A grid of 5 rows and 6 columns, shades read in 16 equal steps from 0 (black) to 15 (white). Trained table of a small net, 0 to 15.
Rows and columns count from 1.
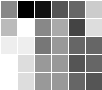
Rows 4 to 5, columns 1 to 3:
15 13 9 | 15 13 9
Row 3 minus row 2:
3 -1 -1 -1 2 -7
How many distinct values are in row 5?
5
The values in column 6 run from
5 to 13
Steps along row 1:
down up up up up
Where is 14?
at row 3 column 1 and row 3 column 2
